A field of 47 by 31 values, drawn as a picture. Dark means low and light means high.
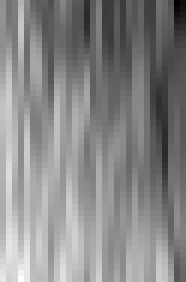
The top right is the ninth with the lowest average. There is an overall slope up to the bottom left. Neither half mirrors the other. The grain runs up and down.
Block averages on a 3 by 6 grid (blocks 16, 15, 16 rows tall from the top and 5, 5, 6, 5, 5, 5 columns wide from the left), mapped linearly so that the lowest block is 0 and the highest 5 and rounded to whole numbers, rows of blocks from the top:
321110 / 433220 / 544332
